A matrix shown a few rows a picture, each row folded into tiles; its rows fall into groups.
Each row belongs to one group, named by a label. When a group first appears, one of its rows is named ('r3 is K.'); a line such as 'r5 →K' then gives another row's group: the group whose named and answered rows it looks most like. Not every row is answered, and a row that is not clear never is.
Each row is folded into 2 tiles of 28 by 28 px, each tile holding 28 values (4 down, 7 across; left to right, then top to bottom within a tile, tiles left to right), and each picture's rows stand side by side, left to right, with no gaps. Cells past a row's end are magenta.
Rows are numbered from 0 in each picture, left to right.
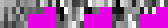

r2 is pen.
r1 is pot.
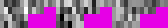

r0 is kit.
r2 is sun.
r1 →pen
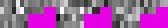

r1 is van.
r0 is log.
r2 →pot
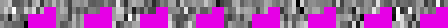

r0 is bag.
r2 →sun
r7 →kit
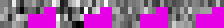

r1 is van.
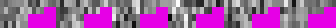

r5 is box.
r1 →pen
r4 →pen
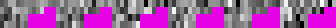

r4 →box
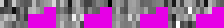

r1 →box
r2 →box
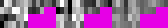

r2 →box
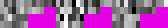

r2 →pot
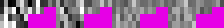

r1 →kit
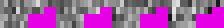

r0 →log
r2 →van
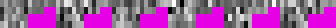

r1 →pen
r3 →box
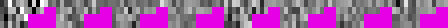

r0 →pot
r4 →pen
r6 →pen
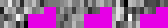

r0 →bag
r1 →pot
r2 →sun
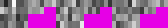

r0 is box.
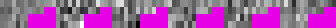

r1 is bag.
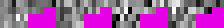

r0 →box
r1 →pen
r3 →van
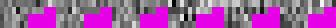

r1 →log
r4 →pen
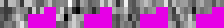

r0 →pen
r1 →pot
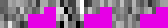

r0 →pot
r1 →kit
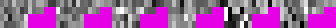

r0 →log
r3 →box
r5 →kit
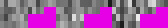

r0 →pen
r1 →box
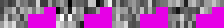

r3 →bag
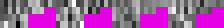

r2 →kit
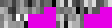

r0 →box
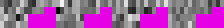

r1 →box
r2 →pot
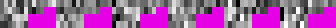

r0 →pot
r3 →van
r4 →sun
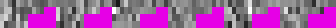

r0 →sun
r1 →kit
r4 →kit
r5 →van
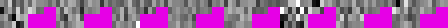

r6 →log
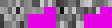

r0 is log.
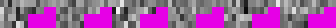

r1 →bag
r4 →pot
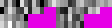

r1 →bag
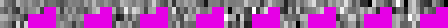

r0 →sun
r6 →van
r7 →box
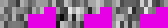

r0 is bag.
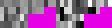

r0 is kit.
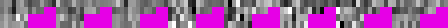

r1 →sun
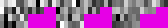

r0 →pen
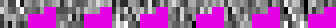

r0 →log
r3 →bag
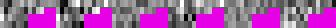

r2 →van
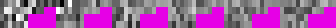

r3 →kit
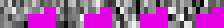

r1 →log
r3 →van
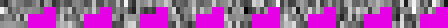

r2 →pot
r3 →kit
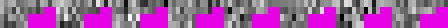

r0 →pen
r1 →pen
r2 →box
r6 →pen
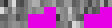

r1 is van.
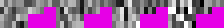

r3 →van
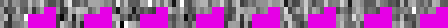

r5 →kit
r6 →box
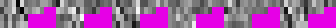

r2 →kit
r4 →box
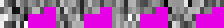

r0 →sun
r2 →box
